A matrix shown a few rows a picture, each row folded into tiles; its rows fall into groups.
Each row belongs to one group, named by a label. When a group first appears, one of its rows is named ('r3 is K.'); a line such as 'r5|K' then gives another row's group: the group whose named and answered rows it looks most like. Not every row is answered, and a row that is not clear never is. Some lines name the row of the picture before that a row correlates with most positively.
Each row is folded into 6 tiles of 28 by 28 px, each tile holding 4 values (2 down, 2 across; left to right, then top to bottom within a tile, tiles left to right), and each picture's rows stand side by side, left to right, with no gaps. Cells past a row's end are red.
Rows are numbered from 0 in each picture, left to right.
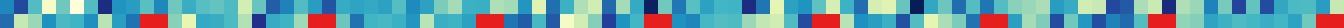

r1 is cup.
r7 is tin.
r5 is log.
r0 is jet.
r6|cup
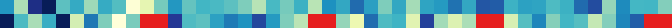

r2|cup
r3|log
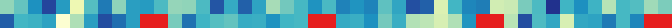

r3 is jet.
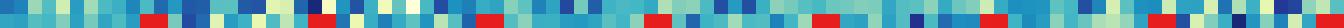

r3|tin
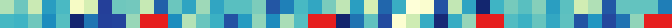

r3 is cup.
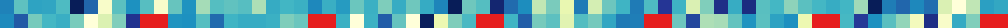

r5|tin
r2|cup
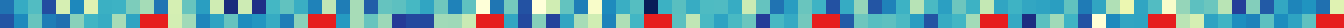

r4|cup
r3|log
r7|tin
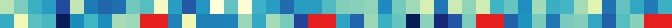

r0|tin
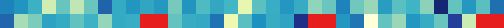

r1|jet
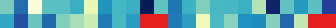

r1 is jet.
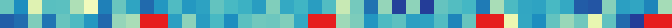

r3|log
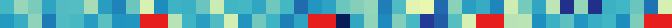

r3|tin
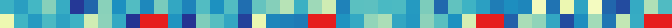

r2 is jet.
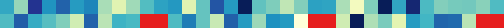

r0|tin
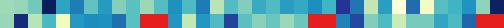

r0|jet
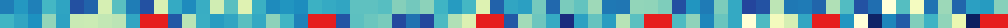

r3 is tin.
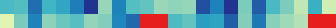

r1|tin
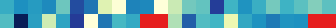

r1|jet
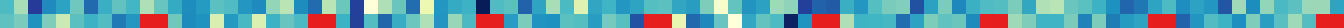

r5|log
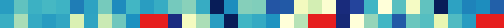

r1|tin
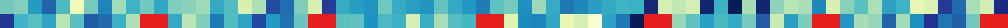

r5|cup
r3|log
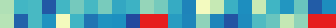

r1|log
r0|jet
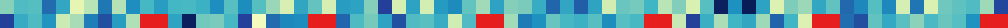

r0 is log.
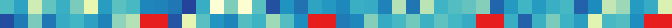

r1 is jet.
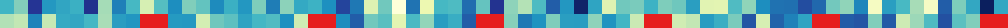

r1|jet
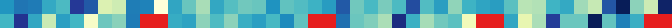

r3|cup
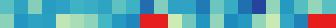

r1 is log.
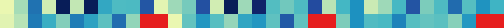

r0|tin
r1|tin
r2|log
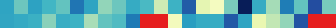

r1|log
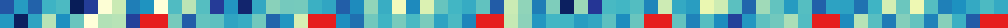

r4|log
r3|tin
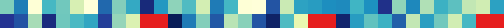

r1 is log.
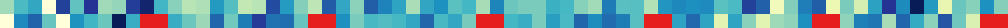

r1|cup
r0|tin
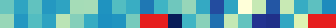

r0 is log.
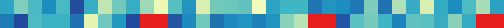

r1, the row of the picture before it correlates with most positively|1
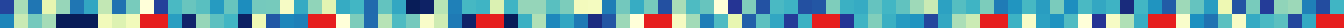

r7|tin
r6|cup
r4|tin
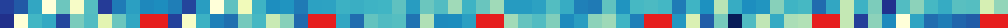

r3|log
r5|jet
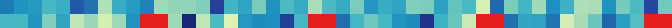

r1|jet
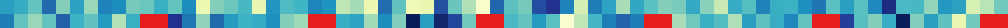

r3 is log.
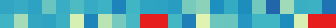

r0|cup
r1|jet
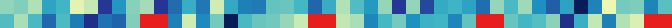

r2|tin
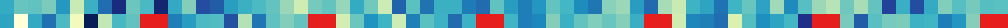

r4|jet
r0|cup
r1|tin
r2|tin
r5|jet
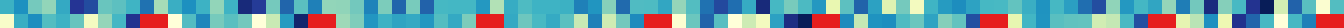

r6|log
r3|cup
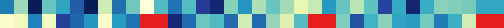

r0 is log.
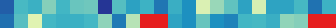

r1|log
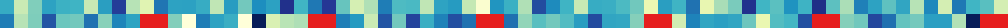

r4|log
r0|cup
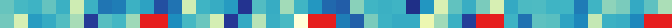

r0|cup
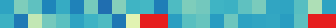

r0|jet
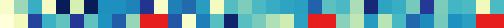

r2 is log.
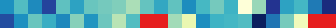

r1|cup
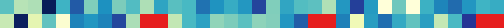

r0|jet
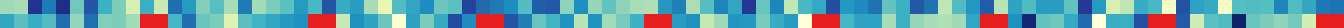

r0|tin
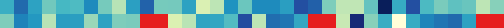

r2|jet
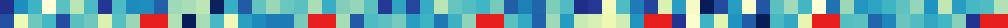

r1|jet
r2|jet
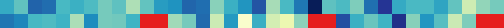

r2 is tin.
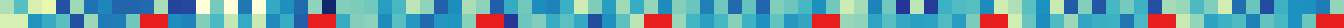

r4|tin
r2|cup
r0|tin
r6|tin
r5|tin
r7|tin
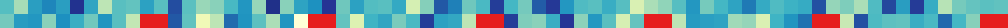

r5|jet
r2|cup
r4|log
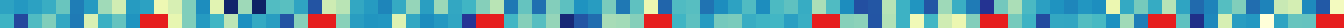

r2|jet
